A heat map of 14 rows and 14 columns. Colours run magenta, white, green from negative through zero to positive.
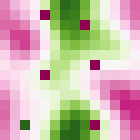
The centre is the smoothest part. No overall slope runs across the table. No single row or column stands out from its neighbours. No seam splits the table. On average the colour sits 50% of the way up the scale. Six lone cells stand out: one far higher and five far lower than their neighbours.
